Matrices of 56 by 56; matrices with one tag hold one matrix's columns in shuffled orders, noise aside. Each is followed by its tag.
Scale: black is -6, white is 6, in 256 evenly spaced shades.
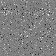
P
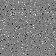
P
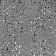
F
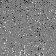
F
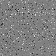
P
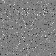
P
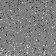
F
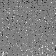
F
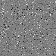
P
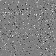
P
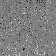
F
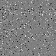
P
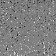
F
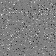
P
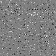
P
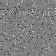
P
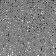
F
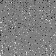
F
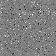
P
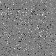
P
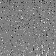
F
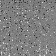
F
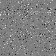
P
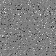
P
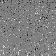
F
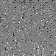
F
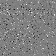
P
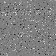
P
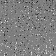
F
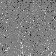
F
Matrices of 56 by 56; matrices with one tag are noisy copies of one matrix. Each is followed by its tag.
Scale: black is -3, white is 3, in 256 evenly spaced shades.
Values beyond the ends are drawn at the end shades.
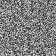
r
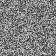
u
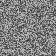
u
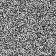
u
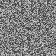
r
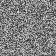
u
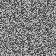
r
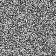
u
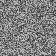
u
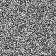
u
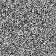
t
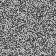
u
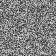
u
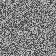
t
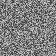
t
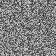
r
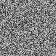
t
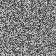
r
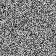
t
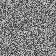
t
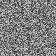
r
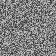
t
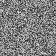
u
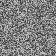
u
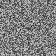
r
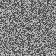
r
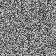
r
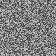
r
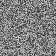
u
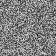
u
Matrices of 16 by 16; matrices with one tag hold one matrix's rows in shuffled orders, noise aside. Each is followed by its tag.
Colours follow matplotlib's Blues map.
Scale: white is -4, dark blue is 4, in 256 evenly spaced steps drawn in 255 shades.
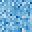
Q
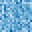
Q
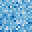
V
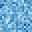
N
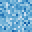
N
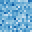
V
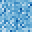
Q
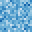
N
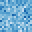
N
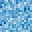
N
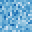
V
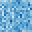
Q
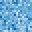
V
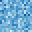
N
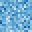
N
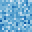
N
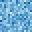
N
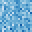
Q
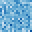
Q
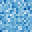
N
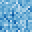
V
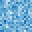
N
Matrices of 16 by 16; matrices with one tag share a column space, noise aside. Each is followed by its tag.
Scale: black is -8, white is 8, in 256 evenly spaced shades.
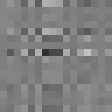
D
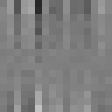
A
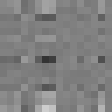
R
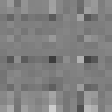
R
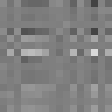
D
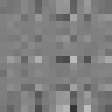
R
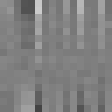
A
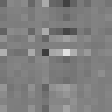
D
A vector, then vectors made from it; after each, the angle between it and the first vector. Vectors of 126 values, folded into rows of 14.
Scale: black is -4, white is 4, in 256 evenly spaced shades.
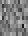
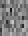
partly aligned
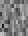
orthogonal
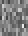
nearly opposite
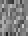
partly opposed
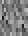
nearly parallel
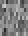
partly opposed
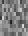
nearly opposite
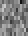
partly opposed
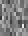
nearly opposite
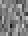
partly opposed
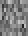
nearly parallel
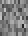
nearly parallel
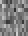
partly opposed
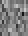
orthogonal
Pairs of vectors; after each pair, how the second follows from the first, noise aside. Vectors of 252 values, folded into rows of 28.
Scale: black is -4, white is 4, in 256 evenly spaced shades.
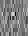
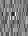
negated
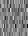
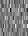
negated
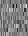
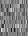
reversed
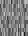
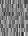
negated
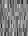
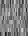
reversed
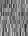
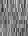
reversed
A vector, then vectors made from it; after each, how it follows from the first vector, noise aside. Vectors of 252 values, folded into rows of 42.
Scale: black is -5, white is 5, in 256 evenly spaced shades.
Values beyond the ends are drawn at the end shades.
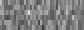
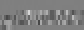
partly zeroed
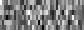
scaled up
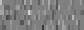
partly zeroed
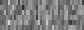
wrapped around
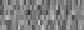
negated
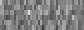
copied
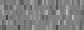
partly zeroed
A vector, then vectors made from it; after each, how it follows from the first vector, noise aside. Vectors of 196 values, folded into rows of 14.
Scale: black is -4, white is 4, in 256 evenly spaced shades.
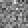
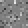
partly zeroed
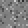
partly zeroed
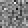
sign-scrambled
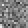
wrapped around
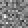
wrapped around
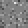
partly zeroed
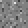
partly zeroed
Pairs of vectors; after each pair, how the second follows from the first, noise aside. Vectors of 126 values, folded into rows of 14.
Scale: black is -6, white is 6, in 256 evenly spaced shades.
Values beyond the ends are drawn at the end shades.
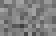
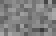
wrapped around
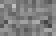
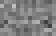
copied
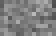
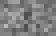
wrapped around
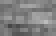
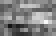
scaled up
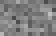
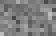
copied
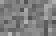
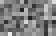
scaled up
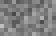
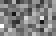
scaled up
